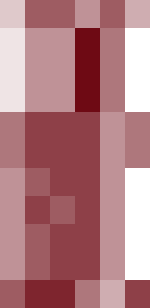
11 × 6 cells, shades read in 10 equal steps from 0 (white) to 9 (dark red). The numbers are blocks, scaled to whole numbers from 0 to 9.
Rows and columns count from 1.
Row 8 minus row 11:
-2 -1 -2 2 1 -7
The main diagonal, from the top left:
2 4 4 9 4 5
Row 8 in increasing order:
0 4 4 6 7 7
